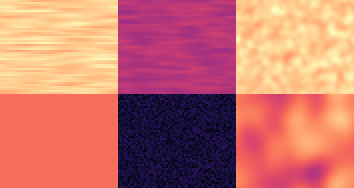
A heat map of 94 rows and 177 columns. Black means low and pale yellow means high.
The table splits into 2 rows of 3 panels. Panel 1,1: very high, streaked across, faint in contrast. Panel 1,2: middling, streaked across, faint in contrast. Panel 1,3: very high, blotchy, faint in contrast. Panel 2,1: high, flat. Panel 2,2: very low, fine-grained, faint in contrast. Panel 2,3: high, smooth.
